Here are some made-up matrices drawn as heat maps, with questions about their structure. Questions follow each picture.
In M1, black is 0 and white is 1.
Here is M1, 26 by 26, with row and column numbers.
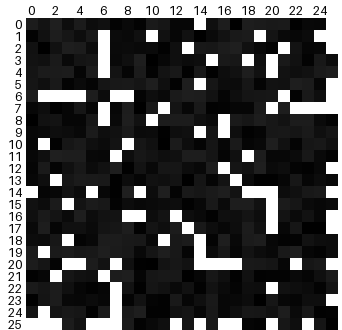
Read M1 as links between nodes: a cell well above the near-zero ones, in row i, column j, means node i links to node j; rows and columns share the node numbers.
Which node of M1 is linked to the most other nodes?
node 25
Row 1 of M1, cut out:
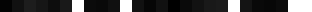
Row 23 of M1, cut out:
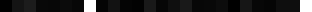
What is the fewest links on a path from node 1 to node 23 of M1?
2
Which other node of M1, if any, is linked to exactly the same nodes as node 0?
node 5
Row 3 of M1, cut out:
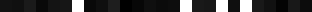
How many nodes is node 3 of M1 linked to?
4
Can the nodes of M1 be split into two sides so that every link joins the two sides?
no
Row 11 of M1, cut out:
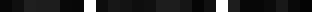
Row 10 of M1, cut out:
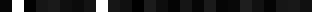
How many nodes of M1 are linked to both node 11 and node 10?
0
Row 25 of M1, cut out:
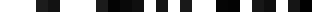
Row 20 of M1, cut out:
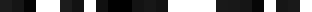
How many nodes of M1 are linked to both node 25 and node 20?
4
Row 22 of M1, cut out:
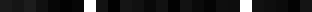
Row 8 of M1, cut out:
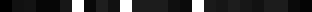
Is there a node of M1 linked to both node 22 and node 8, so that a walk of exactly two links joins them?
no
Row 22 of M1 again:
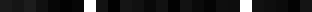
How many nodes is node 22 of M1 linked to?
2
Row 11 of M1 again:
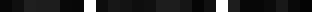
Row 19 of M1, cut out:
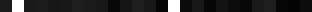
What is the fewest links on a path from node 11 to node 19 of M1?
3
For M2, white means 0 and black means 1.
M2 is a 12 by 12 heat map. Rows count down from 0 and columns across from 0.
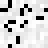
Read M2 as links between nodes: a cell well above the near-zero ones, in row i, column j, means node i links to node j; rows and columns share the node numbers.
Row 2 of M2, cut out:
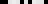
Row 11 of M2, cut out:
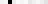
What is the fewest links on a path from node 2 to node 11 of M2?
1
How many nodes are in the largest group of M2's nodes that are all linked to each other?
2
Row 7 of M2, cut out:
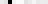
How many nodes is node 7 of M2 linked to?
1
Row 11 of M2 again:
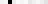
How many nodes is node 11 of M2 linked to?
1
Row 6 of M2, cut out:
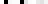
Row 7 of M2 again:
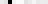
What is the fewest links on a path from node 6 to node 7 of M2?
3
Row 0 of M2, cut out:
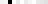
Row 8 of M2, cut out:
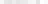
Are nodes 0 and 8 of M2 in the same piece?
no
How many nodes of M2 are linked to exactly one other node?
6
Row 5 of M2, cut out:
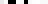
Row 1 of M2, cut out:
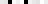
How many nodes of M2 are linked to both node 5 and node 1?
2
